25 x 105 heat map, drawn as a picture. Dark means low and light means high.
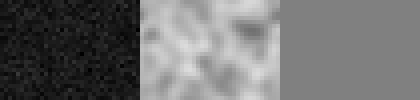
It is made of 1 by 3 panels. Panel 1,1: very low, fine-grained, faint in contrast. Panel 1,2: high, blotchy. Panel 1,3: middling, flat.
